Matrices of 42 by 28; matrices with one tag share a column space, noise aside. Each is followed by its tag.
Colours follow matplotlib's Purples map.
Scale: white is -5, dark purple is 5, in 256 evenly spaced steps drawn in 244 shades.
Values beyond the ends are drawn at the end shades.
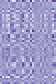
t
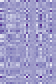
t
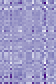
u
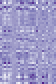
u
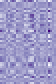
t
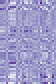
u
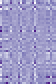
u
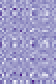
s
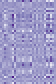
t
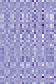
t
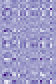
s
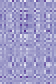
t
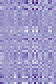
u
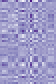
t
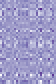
s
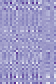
u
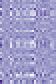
s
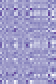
s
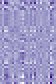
u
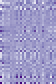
u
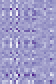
s
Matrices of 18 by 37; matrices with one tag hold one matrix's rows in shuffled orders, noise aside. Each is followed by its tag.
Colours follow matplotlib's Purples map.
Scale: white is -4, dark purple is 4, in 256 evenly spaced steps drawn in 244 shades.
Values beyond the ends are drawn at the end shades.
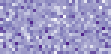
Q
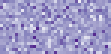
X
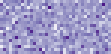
Q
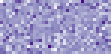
Q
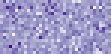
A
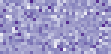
Q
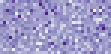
A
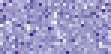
Q
